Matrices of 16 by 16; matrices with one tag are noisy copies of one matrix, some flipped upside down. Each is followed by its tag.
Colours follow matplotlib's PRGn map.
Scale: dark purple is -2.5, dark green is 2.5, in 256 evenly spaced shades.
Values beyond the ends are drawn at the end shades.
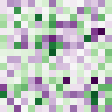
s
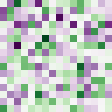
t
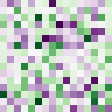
s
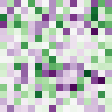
s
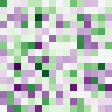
t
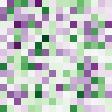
t
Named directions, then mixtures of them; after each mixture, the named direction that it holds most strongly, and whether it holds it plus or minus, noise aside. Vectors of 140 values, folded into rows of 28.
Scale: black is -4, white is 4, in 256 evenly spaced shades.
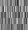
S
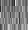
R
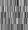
S, plus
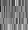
R, plus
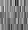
S, plus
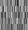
S, plus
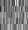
S, minus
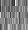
R, plus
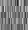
S, plus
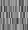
S, minus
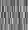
S, plus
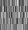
S, minus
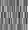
S, plus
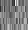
R, plus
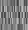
S, plus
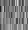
S, minus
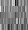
R, minus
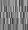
S, minus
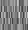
S, minus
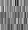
S, plus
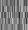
S, plus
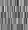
S, plus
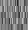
S, plus
